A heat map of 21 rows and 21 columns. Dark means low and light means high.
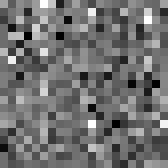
The grain is fine, like static. No overall slope runs across the table. The top left is the roughest part. The ninth with the highest average is the top left. The halves do not mirror each other.
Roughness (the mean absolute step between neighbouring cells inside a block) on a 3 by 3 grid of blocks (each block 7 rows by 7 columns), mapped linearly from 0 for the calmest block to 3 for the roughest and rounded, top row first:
311 / 001 / 101
